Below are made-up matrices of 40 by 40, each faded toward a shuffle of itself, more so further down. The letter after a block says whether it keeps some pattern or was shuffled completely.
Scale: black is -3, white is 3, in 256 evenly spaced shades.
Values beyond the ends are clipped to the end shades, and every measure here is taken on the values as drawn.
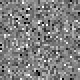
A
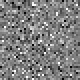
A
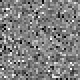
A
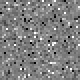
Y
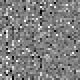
A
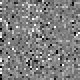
A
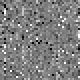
A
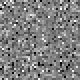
A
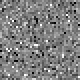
Y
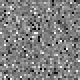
Y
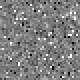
Y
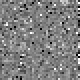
A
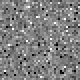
Y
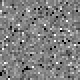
Y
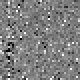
A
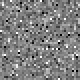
Y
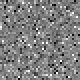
Y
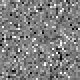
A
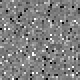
Y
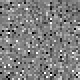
A
